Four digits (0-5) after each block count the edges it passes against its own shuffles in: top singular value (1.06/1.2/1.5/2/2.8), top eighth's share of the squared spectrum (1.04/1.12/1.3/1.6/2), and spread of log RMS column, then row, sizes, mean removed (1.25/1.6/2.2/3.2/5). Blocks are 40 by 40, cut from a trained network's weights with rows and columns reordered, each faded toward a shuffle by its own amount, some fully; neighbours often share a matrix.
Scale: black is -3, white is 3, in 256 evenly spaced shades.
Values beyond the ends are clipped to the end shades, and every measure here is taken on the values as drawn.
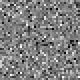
1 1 0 0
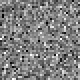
0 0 0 0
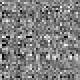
3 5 2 2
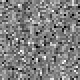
0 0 0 0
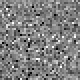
1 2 0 1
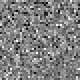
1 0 0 0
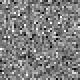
0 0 0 0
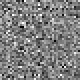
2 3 1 2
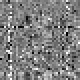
3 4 2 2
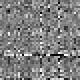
3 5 2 2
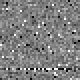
2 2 0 1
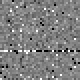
3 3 0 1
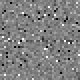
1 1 0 0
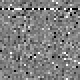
3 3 0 1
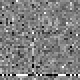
3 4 0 2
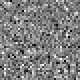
2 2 0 1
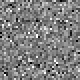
1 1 0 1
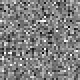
2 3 0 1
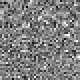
3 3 0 1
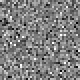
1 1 0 0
